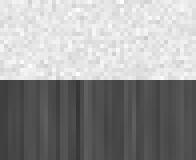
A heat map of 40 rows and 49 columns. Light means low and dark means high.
It is made of 2 by 1 panels. Panel 1,1: very low, fine-grained, faint in contrast. Panel 2,1: high, streaked downward, faint in contrast.
